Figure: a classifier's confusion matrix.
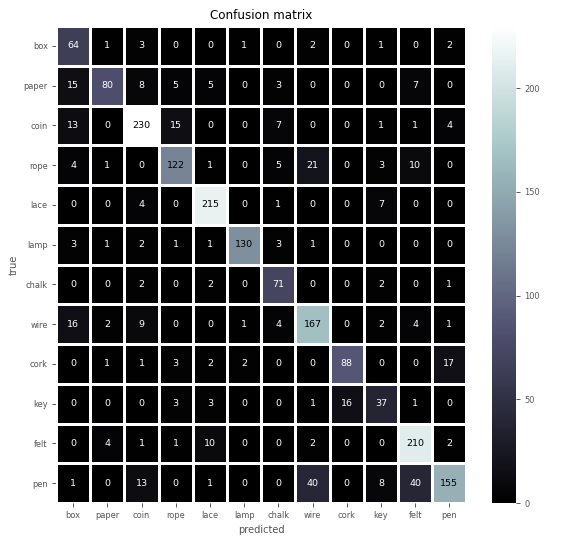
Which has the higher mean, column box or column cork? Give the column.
box
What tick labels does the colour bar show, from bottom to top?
0, 50, 100, 150, 200
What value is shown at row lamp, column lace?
1
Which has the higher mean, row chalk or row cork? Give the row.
cork
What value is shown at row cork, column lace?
2
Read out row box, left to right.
64 1 3 0 0 1 0 2 0 1 0 2
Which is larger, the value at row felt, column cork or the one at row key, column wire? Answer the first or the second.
the second
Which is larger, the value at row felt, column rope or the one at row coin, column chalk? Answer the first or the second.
the second
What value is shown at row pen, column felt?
40
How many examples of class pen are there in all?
258
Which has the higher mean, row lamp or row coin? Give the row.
coin
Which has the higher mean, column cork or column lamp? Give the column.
lamp
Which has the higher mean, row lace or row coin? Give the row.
coin
